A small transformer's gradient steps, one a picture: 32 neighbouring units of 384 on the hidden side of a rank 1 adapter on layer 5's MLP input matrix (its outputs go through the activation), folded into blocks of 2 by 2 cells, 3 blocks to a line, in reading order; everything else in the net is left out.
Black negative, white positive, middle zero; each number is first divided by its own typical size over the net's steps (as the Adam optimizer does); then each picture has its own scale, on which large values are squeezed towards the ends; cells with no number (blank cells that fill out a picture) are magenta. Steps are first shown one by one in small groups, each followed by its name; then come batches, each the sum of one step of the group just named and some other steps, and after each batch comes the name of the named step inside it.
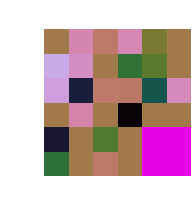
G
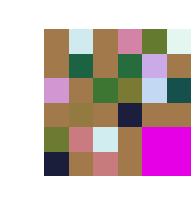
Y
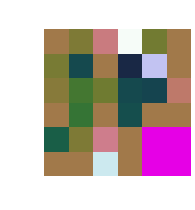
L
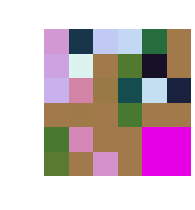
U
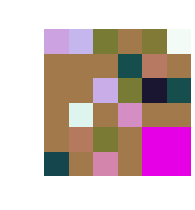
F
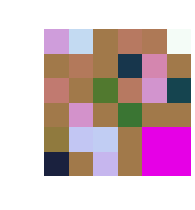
Y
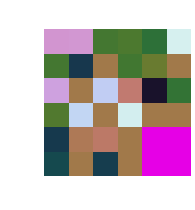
F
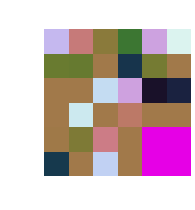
F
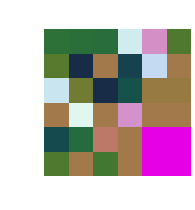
L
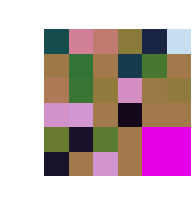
Y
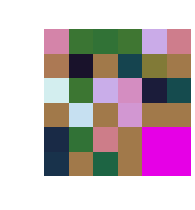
G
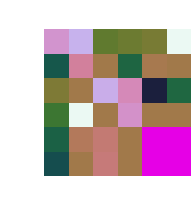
F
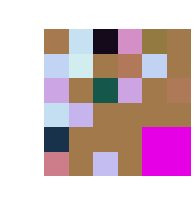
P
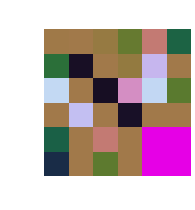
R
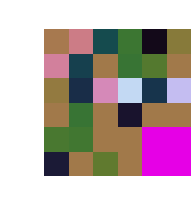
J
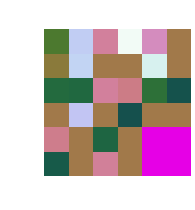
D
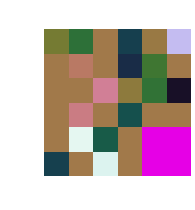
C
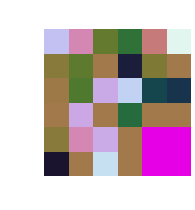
J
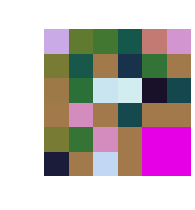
J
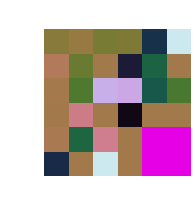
J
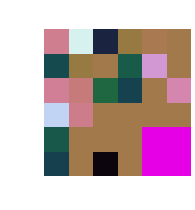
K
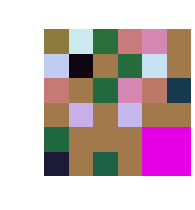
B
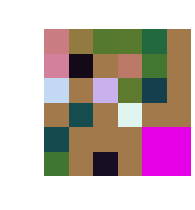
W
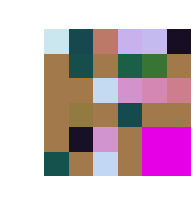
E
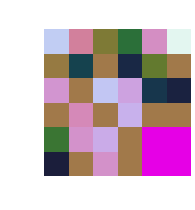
W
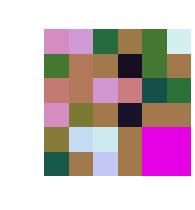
K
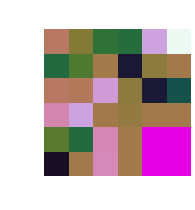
K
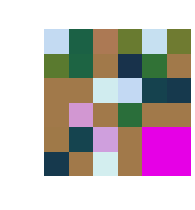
E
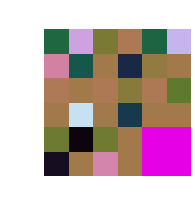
B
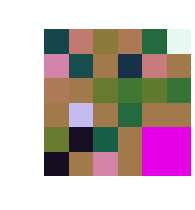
B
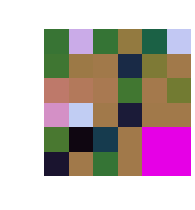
K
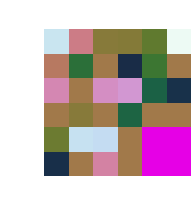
W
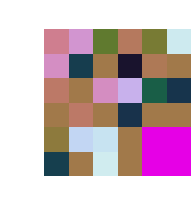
B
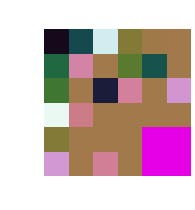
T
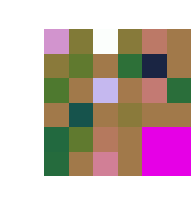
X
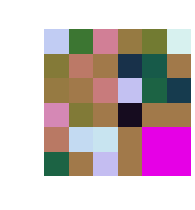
T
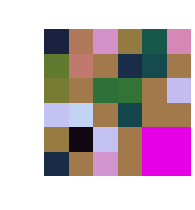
T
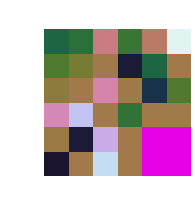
T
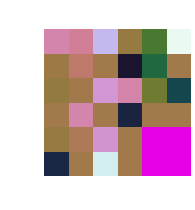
X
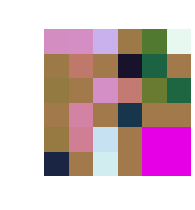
X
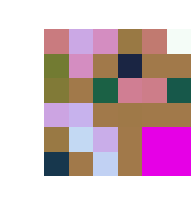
T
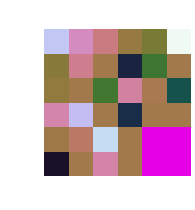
T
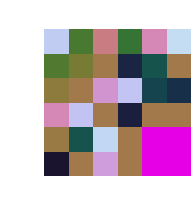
T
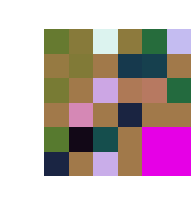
X
